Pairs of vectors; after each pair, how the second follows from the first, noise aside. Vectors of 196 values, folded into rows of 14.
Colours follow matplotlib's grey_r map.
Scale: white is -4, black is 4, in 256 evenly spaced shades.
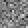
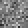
shuffled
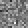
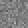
shrunk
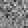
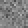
shrunk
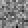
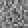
shuffled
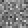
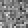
shuffled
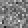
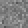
shrunk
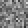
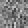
shuffled
